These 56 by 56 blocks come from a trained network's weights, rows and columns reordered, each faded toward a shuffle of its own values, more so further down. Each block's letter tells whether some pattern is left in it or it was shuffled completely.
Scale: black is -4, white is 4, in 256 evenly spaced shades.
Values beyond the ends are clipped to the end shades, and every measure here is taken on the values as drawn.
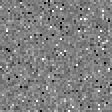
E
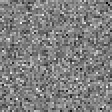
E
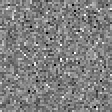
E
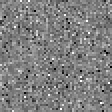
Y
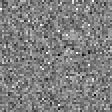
Y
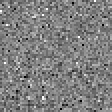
Y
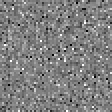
Y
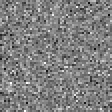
E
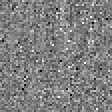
Y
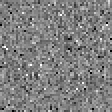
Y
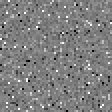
E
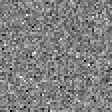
E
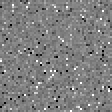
E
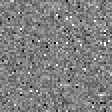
Y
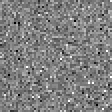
E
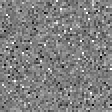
E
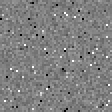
E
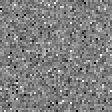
E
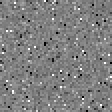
E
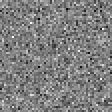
E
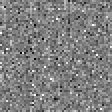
Y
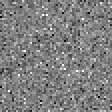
E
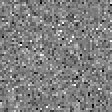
Y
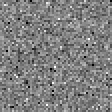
E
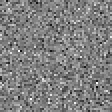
E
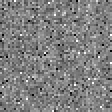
Y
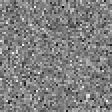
Y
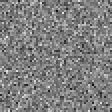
Y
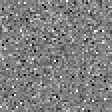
Y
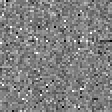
Y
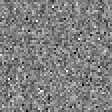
E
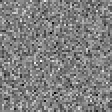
E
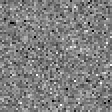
E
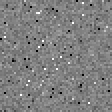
E
